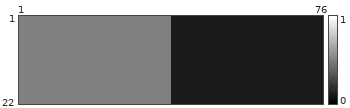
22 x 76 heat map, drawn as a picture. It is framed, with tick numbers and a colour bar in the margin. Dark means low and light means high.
The table splits into one row of 2 panels. Panel 1,1: middling, flat. Panel 1,2: very low, flat.
